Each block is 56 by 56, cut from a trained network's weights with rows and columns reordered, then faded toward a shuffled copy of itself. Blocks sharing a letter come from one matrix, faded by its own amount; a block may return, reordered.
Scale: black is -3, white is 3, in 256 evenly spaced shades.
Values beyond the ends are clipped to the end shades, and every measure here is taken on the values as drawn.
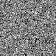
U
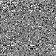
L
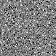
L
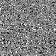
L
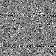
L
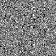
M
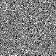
U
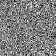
M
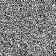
U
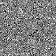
L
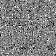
L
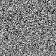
U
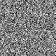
M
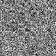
M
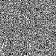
M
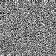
M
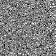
U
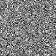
M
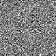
M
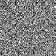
M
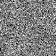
U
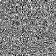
M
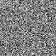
M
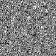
M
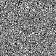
U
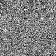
M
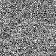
M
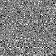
L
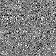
L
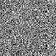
M
